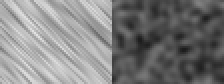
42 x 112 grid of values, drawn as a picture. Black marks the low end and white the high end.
It is made of 1 by 2 panels. Panel 1,1: high, slanting down to the right. Panel 1,2: low, blotchy.
